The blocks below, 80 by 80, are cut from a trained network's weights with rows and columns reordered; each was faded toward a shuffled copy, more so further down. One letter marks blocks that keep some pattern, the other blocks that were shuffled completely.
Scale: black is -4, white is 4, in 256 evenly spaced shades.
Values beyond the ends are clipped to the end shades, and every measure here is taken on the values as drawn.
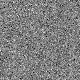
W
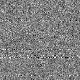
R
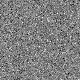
W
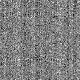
R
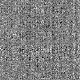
R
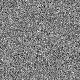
W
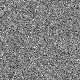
W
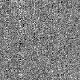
R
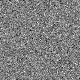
W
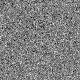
W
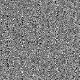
R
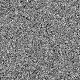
W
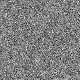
W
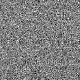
R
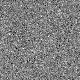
W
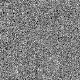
R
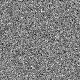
W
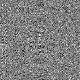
R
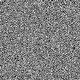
R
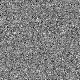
R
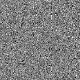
R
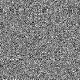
R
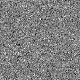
R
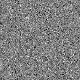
R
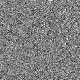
R
